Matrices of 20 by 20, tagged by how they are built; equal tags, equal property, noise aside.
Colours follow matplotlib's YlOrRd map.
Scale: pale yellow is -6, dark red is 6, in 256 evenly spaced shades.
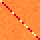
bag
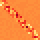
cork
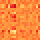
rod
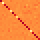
bag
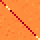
bag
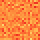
rod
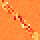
cork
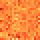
rod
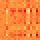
rod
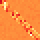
cork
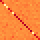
bag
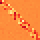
cork
